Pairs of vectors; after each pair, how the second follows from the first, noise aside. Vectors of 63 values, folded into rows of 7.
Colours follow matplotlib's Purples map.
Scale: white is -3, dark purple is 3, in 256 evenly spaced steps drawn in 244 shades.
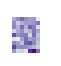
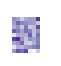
negated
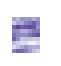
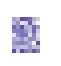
shuffled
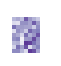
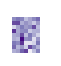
negated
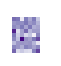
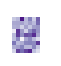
negated
